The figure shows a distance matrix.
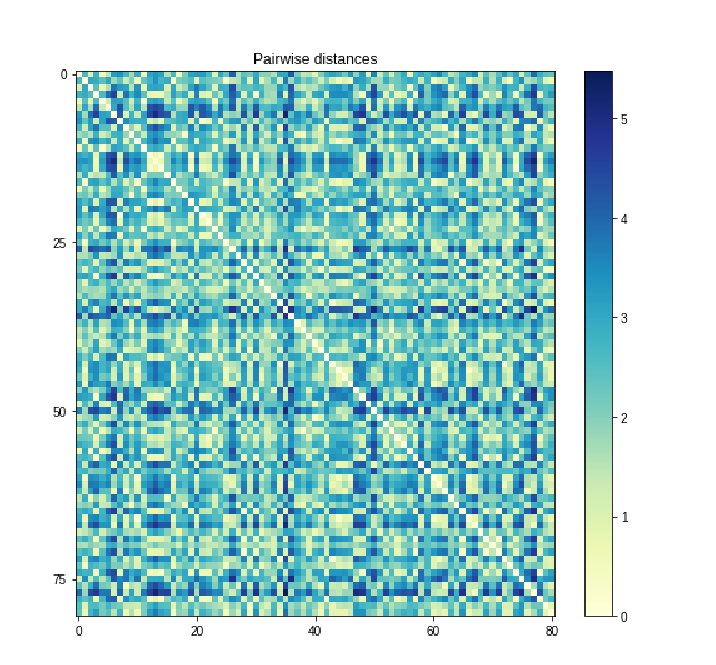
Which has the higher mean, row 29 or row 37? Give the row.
37
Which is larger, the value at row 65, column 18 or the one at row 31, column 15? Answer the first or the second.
the first
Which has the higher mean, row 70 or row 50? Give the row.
50
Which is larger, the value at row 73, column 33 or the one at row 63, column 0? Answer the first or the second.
the first
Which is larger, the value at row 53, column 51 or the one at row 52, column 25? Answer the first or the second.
the second
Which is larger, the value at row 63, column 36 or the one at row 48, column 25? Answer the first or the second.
the first
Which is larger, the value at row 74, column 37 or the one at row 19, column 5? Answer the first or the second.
the second
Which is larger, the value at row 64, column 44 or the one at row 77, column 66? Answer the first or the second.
the first
